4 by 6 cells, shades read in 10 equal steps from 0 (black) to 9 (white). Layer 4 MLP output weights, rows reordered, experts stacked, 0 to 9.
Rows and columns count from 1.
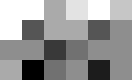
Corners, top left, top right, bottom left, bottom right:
9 7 6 5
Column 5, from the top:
9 3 5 1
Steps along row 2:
down up same down up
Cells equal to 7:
1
